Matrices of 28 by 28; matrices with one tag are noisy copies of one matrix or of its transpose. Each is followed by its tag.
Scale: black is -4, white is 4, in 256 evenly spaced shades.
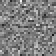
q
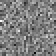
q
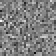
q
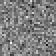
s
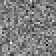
s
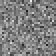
s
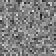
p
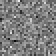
p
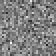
s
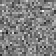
s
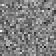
s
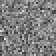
s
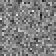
p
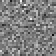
q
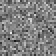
p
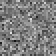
p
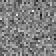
p
